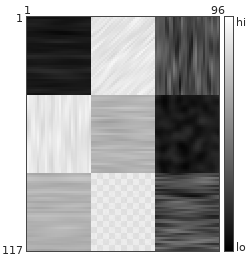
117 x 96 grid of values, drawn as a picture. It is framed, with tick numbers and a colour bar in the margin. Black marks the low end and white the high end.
It is made of 3 by 3 panels. Panel 1,1: very low, streaked across, faint in contrast. Panel 1,2: very high, slanting up to the right, faint in contrast. Panel 1,3: low, streaked downward. Panel 2,1: very high, streaked downward, faint in contrast. Panel 2,2: high, streaked across, faint in contrast. Panel 2,3: very low, blotchy, faint in contrast. Panel 3,1: high, streaked across, faint in contrast. Panel 3,2: very high, checkered, faint in contrast. Panel 3,3: low, streaked across.
